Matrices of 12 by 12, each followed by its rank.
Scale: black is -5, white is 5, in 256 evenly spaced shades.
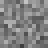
full rank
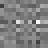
two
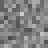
full rank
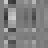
one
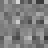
two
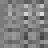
two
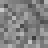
full rank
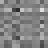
two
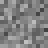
full rank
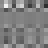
one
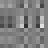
one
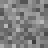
full rank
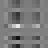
one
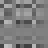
one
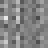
two
